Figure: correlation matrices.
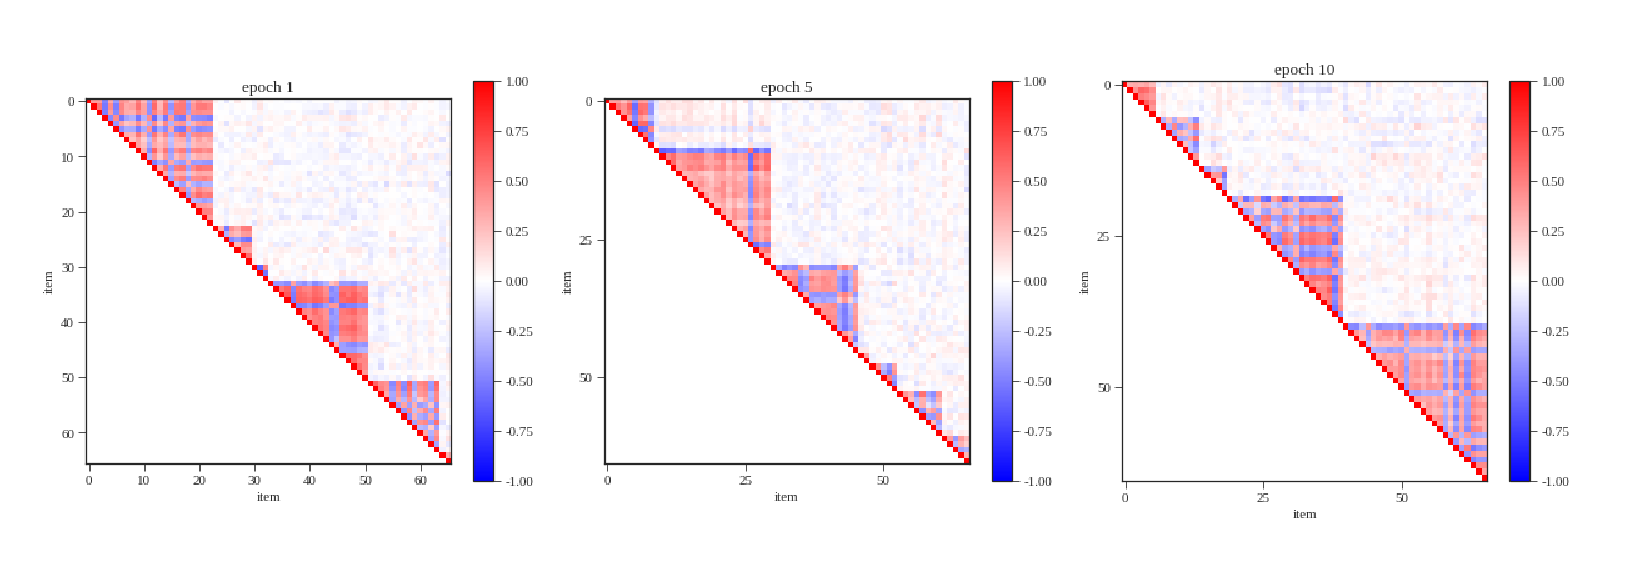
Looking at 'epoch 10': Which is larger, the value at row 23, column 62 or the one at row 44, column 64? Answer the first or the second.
the first
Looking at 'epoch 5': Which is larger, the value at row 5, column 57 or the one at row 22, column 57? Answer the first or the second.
the second
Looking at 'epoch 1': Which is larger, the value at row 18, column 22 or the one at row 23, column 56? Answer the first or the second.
the second
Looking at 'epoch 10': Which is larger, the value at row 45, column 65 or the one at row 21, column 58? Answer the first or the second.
the first
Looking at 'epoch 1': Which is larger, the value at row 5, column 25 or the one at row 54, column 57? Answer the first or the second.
the first
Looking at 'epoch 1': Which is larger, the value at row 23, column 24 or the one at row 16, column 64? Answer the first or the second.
the first
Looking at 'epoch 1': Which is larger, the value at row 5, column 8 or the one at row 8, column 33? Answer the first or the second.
the second
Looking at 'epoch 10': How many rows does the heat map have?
66
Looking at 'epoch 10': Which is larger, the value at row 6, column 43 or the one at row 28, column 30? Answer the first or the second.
the first
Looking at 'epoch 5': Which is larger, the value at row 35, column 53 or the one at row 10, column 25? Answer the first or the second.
the second
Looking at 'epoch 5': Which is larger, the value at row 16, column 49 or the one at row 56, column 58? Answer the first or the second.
the second
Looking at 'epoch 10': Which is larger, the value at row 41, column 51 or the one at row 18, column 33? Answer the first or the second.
the second
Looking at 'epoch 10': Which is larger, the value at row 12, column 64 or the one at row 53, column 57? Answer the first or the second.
the second
